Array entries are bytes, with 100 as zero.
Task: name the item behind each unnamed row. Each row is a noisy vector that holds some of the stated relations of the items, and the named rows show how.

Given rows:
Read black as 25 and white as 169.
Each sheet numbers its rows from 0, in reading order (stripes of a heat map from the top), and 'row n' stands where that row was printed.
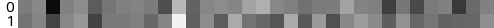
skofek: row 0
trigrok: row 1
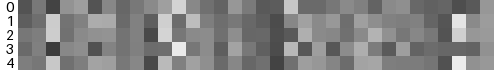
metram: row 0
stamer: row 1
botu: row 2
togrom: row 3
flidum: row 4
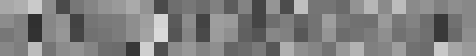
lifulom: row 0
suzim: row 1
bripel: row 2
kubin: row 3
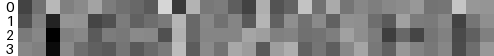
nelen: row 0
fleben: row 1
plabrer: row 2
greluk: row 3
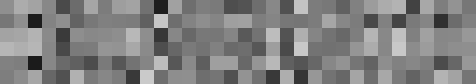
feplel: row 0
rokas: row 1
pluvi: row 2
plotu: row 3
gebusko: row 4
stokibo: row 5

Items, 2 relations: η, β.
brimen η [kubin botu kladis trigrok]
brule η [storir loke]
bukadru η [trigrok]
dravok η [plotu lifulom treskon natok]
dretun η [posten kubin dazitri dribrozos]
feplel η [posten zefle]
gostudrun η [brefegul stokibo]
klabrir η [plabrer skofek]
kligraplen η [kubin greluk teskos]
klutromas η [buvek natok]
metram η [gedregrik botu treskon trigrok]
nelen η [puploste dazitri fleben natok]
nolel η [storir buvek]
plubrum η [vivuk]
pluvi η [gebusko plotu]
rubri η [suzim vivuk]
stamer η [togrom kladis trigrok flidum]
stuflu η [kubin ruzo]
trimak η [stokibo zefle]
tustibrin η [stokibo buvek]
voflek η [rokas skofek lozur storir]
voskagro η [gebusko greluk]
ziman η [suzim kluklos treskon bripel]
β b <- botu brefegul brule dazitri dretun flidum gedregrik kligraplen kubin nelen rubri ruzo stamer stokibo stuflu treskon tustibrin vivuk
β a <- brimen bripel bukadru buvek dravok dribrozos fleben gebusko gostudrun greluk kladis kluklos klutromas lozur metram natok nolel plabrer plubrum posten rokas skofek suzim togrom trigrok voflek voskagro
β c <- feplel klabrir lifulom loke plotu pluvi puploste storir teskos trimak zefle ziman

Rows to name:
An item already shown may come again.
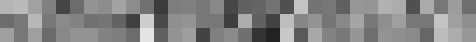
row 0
zefle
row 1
dazitri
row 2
vivuk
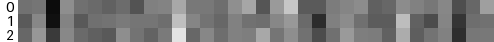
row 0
voskagro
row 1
gostudrun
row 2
buvek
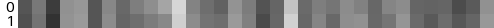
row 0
metram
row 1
brimen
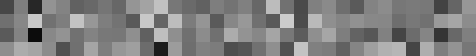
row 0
dravok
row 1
brule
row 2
voflek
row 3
feplel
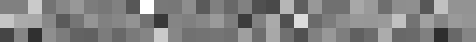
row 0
treskon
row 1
teskos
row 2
klutromas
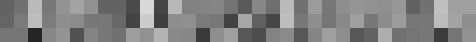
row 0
stuflu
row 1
dazitri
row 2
plubrum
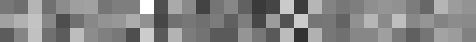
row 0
rubri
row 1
lifulom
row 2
tustibrin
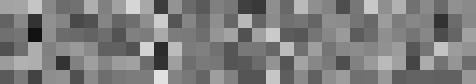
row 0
ziman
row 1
natok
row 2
voskagro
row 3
dretun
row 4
trimak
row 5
bukadru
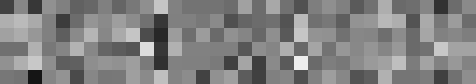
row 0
klutromas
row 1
zefle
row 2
klabrir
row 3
kligraplen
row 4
puploste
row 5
plubrum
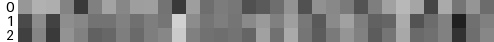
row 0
trimak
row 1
nolel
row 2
klutromas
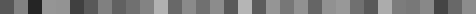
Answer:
fleben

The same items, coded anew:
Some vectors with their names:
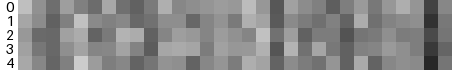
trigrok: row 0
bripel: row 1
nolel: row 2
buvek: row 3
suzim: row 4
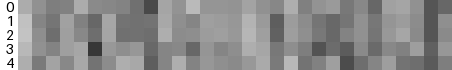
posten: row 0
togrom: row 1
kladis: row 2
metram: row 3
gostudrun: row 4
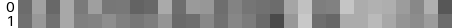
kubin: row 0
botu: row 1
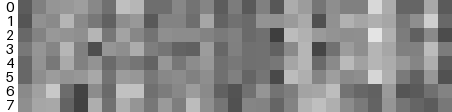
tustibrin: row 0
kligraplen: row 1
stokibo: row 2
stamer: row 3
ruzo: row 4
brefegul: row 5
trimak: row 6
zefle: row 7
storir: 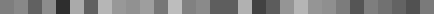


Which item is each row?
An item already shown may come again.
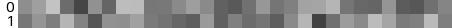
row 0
trimak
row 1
stamer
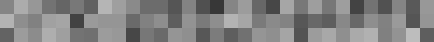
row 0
ziman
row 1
metram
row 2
dretun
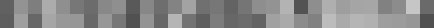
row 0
stuflu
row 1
dazitri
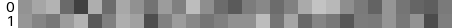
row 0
zefle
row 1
klutromas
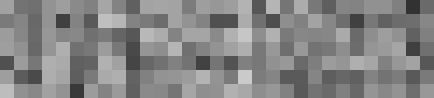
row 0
buvek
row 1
klabrir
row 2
greluk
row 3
fleben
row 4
nelen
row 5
voflek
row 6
brimen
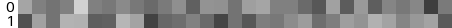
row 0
plubrum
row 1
nelen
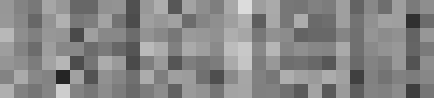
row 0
voskagro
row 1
natok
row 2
bukadru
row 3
greluk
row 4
dravok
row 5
teskos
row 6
plubrum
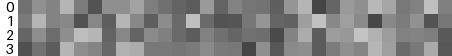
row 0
stamer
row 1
puploste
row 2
vivuk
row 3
brule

